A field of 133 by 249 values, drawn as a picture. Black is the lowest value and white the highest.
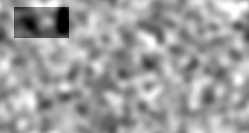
Values change most from cell to cell in the top left. The halves do not mirror each other. On average the colour sits 60% of the way up the scale. An odd patch, lower than its surroundings, sits in the top left. The top left is the ninth with the lowest average.
